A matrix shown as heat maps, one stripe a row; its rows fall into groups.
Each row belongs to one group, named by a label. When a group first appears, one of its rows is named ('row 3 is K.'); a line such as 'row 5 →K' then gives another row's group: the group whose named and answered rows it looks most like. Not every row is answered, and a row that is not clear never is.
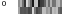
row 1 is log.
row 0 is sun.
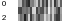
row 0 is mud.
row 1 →log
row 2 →log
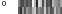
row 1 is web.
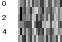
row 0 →sun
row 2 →web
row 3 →log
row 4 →web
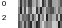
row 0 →web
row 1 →web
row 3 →log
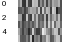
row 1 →log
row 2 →mud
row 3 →mud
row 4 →log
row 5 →sun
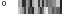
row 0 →mud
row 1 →sun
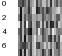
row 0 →log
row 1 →web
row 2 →web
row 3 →web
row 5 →web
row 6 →log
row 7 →web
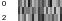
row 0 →web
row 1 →mud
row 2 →sun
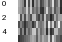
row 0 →sun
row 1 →sun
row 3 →mud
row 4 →web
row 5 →log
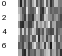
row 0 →web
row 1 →sun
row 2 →sun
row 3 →log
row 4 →web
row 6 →log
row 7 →sun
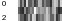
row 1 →log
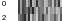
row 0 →log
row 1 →mud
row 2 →mud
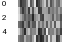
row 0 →log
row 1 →sun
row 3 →mud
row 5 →log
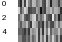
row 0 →web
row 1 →sun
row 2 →log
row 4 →mud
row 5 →mud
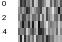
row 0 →sun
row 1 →log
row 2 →mud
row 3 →sun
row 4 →sun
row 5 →web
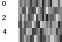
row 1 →sun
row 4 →sun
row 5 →sun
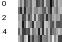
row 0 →web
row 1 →web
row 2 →mud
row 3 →sun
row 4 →mud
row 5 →sun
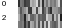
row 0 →mud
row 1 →web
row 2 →sun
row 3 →mud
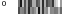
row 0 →web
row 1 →mud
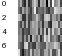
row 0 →mud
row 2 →sun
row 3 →web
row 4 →mud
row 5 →log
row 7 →sun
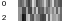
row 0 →log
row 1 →mud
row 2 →sun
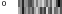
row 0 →log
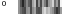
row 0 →log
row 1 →log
